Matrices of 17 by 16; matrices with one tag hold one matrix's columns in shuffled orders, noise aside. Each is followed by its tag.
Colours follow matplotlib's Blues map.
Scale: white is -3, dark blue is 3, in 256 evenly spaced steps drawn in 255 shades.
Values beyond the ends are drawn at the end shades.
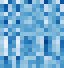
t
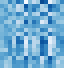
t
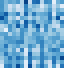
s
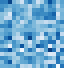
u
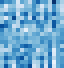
s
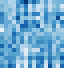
s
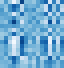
t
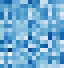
u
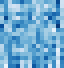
s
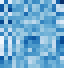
t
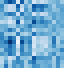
t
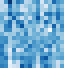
s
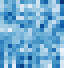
s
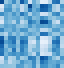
t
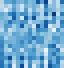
s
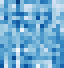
s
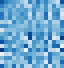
u
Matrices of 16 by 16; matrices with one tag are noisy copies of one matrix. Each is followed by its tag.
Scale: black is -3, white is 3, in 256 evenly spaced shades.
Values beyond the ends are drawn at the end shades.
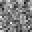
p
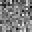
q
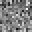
q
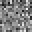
q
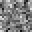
p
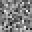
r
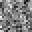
p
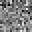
q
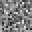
r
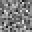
r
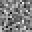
r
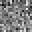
q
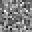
r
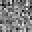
q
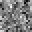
p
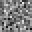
r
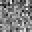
q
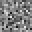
r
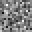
r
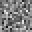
r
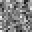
p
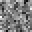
p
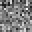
q
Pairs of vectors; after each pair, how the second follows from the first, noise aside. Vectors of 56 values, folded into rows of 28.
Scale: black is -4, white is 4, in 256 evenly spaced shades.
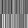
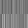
shrunk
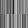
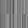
shrunk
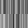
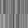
shrunk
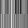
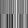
reversed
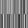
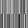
copied
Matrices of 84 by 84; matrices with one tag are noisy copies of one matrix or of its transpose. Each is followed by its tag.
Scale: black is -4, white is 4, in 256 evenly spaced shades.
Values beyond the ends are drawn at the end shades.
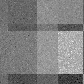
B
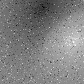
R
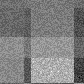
B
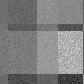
B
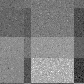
B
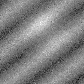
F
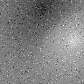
R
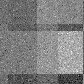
B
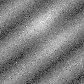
F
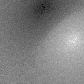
R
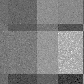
B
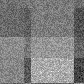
B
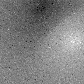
R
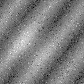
F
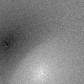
R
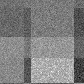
B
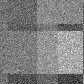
B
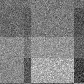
B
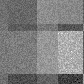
B
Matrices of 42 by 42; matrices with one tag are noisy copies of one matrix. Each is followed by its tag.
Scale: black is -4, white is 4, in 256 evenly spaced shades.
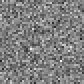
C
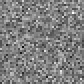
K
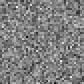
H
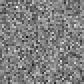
H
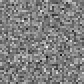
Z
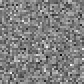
Z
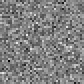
C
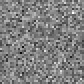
K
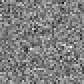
C
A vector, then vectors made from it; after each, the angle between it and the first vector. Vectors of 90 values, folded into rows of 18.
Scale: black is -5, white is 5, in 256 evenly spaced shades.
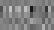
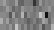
orthogonal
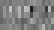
nearly parallel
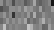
orthogonal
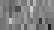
partly opposed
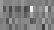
nearly opposite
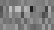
nearly parallel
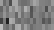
partly aligned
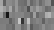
orthogonal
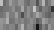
orthogonal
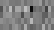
nearly parallel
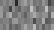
partly opposed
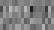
nearly parallel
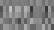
nearly parallel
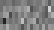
partly aligned
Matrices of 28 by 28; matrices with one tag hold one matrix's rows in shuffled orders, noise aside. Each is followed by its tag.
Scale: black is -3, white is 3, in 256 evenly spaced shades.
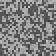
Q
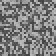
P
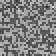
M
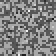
M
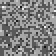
P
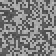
P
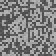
P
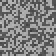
Q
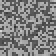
M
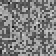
P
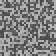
M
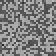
Q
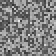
P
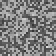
Q
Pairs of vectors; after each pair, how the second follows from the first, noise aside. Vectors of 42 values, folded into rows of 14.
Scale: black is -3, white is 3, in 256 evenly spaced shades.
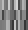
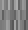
shrunk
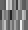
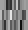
negated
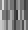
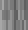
shrunk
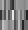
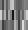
negated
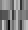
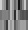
reversed
